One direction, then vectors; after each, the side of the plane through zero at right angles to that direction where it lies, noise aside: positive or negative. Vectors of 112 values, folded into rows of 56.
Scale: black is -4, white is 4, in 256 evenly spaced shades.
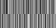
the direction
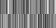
positive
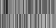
positive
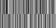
positive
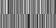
negative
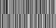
positive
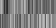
positive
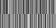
positive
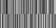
positive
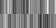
positive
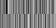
positive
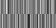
negative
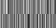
negative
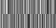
negative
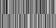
positive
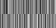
positive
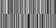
negative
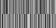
positive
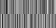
positive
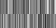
positive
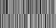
positive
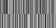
positive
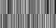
negative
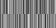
positive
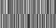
negative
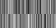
positive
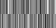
positive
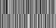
positive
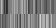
positive
